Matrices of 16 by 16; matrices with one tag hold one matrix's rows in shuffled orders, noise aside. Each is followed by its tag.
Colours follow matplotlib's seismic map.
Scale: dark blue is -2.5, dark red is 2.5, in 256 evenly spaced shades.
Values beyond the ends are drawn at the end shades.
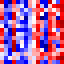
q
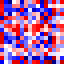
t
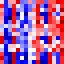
q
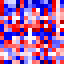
t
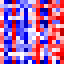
q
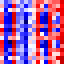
q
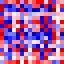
t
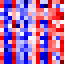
q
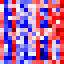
q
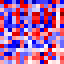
t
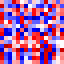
t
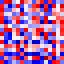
t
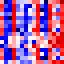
q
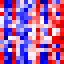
q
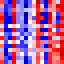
q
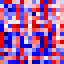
t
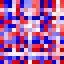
t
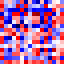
t
